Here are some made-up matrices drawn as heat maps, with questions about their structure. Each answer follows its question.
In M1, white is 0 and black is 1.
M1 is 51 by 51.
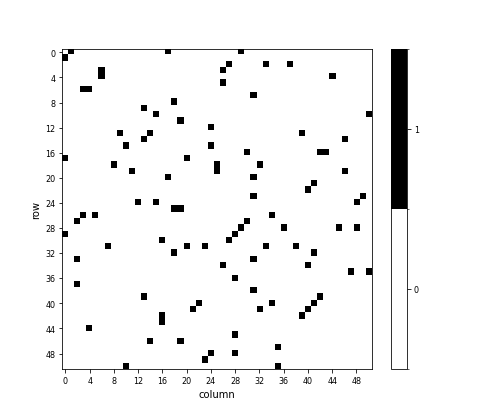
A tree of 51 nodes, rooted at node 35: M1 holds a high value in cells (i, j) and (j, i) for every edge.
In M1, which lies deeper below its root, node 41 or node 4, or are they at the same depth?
node 4
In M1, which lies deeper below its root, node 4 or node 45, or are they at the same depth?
node 4
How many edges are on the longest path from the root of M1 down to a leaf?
33
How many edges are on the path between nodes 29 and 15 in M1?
4
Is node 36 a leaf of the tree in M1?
yes
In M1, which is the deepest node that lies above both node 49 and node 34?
31
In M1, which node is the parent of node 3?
26
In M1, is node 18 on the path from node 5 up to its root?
yes
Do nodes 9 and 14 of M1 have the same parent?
yes
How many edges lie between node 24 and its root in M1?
4
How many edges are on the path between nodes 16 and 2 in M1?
3
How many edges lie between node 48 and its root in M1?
5
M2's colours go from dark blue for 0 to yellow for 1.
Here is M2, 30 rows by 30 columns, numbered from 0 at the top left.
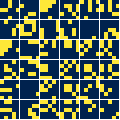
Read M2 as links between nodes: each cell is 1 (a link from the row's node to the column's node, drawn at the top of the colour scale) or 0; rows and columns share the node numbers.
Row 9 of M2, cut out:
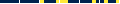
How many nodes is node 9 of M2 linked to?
7
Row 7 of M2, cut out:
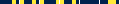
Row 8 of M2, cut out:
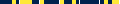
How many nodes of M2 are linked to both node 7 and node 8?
6
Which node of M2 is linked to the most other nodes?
node 10
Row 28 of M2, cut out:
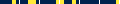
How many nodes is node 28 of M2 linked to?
7
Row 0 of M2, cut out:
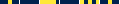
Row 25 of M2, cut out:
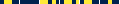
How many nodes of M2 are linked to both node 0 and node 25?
6
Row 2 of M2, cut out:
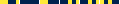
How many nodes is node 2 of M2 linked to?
11
